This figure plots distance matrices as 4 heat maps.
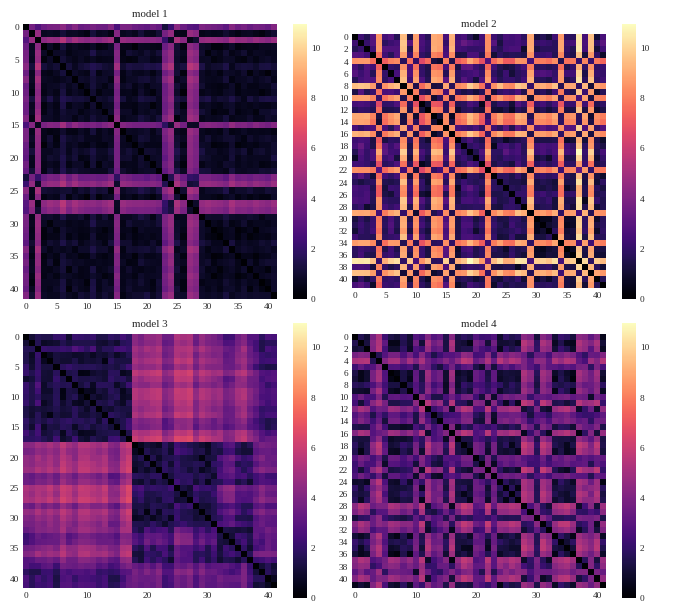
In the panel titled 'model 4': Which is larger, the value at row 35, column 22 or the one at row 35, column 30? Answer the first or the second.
the second
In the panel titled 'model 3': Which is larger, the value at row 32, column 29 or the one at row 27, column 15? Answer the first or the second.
the second
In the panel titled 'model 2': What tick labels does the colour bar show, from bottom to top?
0, 2, 4, 6, 8, 10
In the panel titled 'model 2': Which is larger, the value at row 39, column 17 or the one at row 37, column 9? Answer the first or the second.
the second
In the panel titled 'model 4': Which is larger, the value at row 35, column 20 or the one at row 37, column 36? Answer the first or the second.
the second
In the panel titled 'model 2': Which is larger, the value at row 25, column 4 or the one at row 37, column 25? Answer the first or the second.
the second
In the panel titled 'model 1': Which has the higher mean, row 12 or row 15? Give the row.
15
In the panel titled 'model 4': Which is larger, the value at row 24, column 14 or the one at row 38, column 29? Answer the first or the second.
the first
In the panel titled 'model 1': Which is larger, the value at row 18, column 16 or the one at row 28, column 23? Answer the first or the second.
the second
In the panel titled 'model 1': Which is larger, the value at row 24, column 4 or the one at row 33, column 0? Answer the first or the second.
the first
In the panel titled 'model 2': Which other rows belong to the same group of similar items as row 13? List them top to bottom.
4, 8, 10, 14, 16, 22, 29, 34, 37, 39
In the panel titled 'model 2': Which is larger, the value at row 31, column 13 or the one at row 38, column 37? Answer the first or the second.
the second
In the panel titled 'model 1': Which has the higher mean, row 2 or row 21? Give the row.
2
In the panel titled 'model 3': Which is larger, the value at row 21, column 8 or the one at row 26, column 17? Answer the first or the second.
the second
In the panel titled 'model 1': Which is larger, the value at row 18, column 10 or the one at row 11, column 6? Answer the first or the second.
the second
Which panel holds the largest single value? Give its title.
model 2
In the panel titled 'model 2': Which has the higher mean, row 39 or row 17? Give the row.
39
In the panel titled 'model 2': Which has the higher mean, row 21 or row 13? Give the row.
13
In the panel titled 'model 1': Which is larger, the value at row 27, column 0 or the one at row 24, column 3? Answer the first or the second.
the second
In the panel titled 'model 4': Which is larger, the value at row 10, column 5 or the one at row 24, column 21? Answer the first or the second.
the second
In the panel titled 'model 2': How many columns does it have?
42
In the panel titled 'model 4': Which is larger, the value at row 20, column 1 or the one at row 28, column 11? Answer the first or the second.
the second
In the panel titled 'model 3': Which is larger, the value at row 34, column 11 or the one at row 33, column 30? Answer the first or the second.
the first
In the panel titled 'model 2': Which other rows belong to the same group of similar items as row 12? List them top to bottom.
0, 1, 2, 3, 5, 6, 7, 9, 11, 15, 17, 18, 19, 20, 21, 23, 24, 25, 26, 27, 28, 30, 31, 32, 33, 35, 36, 38, 40, 41
